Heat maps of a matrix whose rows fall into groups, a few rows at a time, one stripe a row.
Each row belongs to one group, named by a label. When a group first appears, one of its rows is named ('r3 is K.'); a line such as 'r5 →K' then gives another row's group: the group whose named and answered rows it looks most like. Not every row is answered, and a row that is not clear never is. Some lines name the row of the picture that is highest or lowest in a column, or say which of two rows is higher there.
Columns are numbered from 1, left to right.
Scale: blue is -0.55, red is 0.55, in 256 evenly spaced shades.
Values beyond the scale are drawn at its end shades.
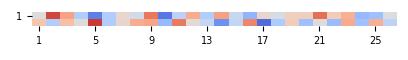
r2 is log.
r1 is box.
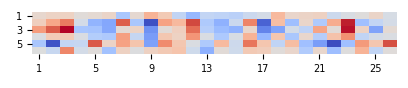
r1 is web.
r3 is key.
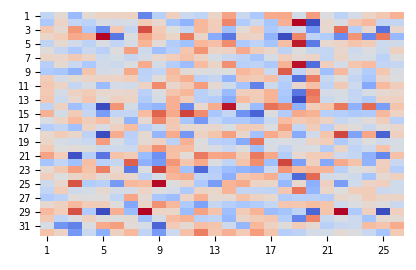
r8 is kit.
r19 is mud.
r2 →kit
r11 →box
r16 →web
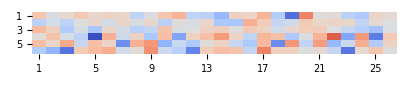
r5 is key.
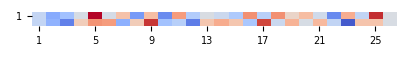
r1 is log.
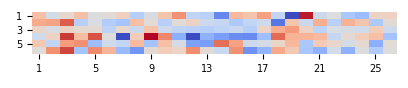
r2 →key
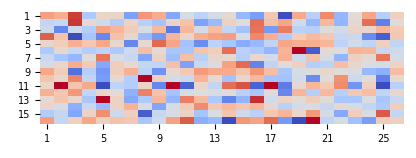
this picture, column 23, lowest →11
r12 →key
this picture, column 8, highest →10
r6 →kit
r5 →web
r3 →log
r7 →log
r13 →mud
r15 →log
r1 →key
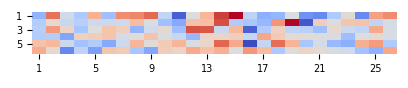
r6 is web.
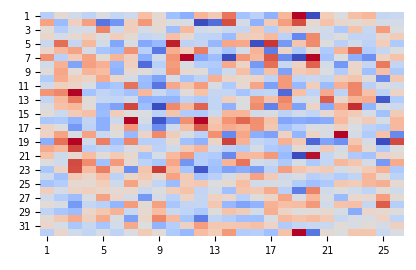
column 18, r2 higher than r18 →Yes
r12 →key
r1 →kit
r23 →web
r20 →key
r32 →kit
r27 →log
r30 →web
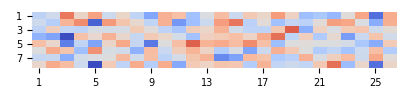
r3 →kit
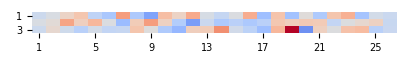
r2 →web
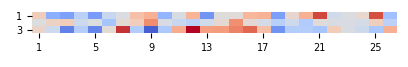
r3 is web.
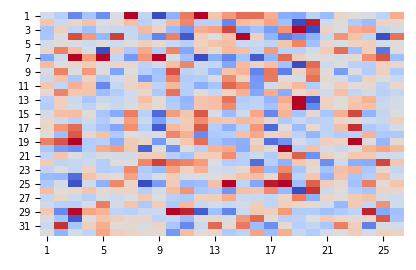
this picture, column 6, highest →4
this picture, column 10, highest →29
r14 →kit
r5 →kit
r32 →log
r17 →key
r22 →box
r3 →kit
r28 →log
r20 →log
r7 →web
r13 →kit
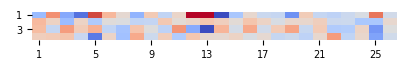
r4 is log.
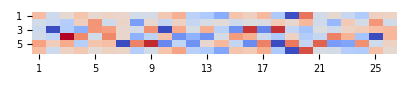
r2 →log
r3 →log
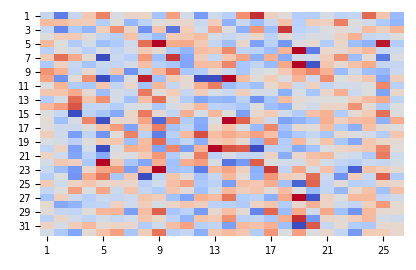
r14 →key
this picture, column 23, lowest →23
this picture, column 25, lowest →7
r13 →web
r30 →kit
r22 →mud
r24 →log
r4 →key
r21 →box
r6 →kit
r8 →kit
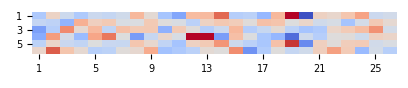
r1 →kit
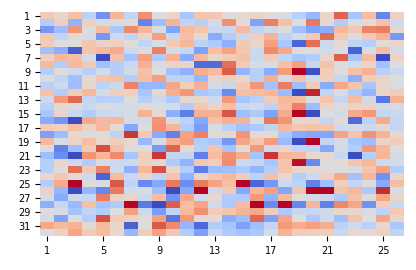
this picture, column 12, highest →26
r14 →kit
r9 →kit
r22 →kit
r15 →kit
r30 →log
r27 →log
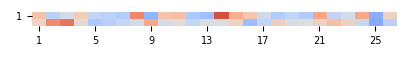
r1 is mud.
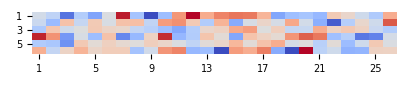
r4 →web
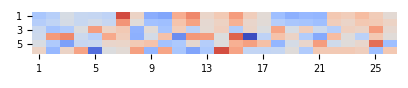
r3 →log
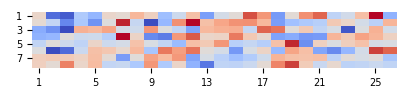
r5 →kit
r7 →web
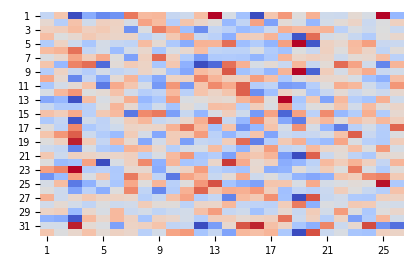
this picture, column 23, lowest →30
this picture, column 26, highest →17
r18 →key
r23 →key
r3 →web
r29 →box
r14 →log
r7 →web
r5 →kit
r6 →key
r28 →kit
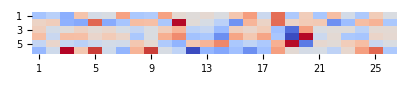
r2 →mud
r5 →kit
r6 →web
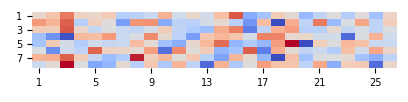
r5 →kit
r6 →log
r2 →key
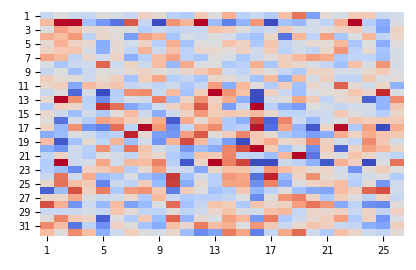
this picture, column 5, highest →14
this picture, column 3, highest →2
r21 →kit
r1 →kit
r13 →box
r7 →web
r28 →web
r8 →log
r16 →log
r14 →mud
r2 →key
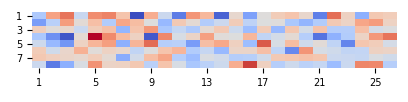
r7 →web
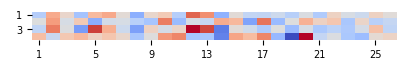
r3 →mud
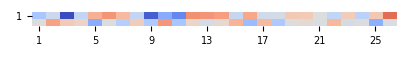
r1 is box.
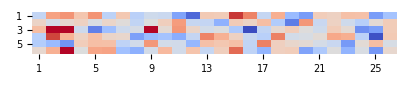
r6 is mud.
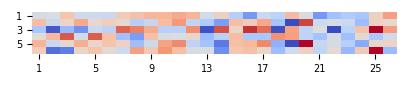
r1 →box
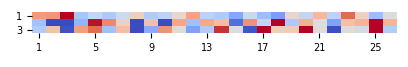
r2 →log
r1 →key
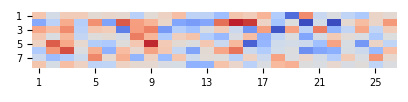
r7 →log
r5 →box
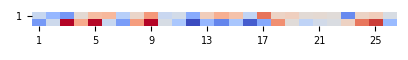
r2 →web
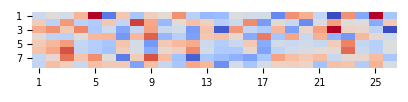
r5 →key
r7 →web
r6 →key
